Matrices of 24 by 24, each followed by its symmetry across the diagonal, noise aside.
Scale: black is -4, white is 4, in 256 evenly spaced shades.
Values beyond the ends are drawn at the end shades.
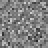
symmetric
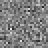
antisymmetric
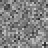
symmetric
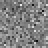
neither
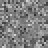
antisymmetric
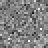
symmetric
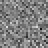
antisymmetric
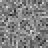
symmetric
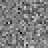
neither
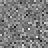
symmetric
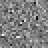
antisymmetric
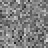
neither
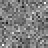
symmetric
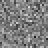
neither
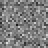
neither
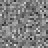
antisymmetric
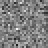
neither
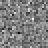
antisymmetric
